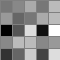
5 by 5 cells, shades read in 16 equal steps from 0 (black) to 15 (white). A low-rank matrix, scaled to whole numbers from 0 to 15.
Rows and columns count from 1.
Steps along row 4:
up same down up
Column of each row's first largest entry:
5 5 5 2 5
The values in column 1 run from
0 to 9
